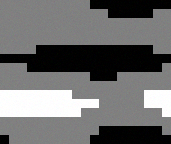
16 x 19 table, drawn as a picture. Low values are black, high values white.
Calmest part: top left. Stripes: horizontal, repeating 2 times. Ninth with the highest average: bottom left.
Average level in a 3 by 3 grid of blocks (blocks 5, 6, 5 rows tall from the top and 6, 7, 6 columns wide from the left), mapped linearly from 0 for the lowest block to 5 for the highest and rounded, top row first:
3 2 1 / 2 0 1 / 5 3 2
